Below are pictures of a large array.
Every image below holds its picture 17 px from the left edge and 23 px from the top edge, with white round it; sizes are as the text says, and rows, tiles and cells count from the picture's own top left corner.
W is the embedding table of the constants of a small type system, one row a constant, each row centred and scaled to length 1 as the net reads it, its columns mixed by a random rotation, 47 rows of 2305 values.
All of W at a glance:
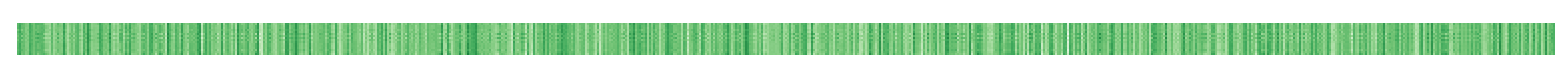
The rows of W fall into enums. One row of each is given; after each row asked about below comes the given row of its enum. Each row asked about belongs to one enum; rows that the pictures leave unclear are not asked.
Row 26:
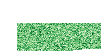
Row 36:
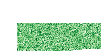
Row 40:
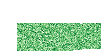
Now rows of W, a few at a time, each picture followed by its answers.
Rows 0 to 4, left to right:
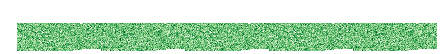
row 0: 40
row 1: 36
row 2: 40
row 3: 40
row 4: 36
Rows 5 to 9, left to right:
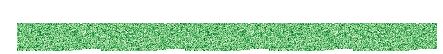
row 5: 36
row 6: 40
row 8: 36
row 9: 40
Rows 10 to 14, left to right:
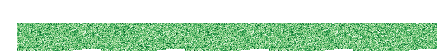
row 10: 36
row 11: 26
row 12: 36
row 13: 36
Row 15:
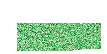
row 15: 40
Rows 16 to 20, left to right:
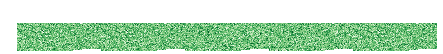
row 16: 40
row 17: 40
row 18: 26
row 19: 36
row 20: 40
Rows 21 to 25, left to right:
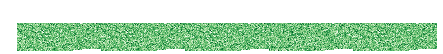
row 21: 40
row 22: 40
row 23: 40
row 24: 36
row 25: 40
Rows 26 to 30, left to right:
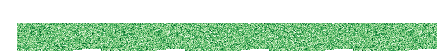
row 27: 36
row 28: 40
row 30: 36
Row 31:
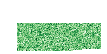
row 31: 36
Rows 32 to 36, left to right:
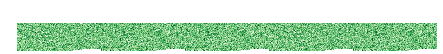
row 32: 40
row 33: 36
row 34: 36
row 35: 40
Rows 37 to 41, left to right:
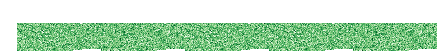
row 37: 40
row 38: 36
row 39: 40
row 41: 36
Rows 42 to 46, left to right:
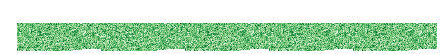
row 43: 40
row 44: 36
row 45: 36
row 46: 36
